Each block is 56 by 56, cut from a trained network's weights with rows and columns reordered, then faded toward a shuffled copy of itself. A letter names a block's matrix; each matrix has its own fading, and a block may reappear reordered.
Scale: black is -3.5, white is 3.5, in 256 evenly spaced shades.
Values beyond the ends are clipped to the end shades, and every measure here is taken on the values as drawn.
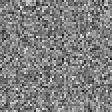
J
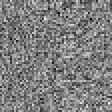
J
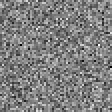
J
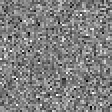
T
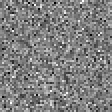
T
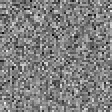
J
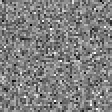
T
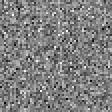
T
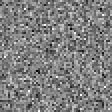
T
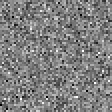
T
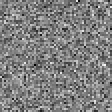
J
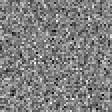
T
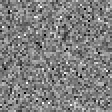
T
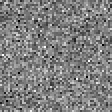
T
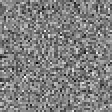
J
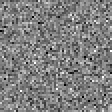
T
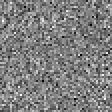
T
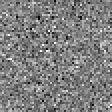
T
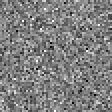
T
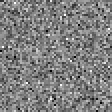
T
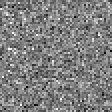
T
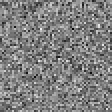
J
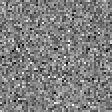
T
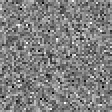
T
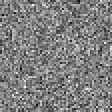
J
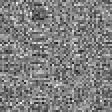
J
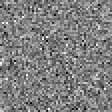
T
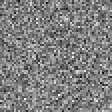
J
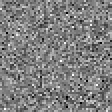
T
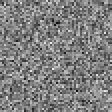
J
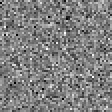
T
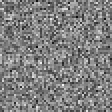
J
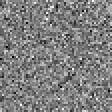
T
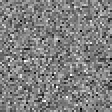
T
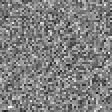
J
